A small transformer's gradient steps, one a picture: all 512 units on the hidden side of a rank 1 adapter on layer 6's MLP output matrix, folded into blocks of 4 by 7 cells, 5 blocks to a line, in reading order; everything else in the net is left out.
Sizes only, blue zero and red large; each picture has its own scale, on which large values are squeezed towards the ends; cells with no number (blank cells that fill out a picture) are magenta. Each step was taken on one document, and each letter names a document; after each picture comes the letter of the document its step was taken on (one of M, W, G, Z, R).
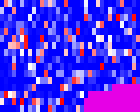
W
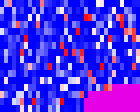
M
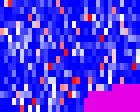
M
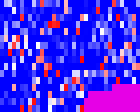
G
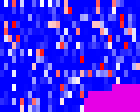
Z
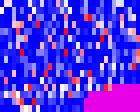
M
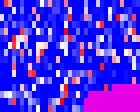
W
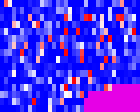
M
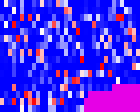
Z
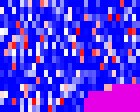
W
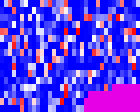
W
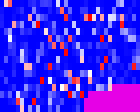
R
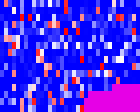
Z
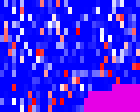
Z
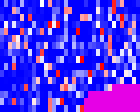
G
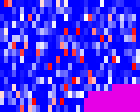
M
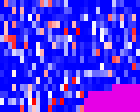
Z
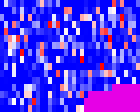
Z
